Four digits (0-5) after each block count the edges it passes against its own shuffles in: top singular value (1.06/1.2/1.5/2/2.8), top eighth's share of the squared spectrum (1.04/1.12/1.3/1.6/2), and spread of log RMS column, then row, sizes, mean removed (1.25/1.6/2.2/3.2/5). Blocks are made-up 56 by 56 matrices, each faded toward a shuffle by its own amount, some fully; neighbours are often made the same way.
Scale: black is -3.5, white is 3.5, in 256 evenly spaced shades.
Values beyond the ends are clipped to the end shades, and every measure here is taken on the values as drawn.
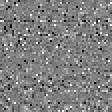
3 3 0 1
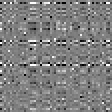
5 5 3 3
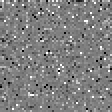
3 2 0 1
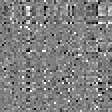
4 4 2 2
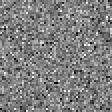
0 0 0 0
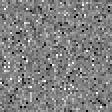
0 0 0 0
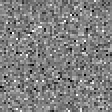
0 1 0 1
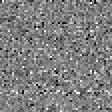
1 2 0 2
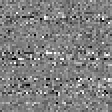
2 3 0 3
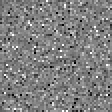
0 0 0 0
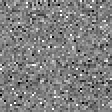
0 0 0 1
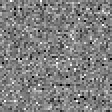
0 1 0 1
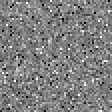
0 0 0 0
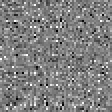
3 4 2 2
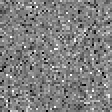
2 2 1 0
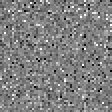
2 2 0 1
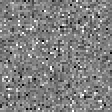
2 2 0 0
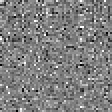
3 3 2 1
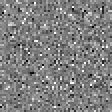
3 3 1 1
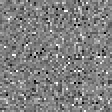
3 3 1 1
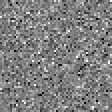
3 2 0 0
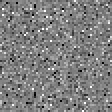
0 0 0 0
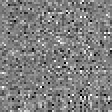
3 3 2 2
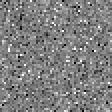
1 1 0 0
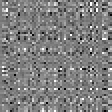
4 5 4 3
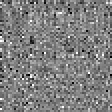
4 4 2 2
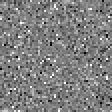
1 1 0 0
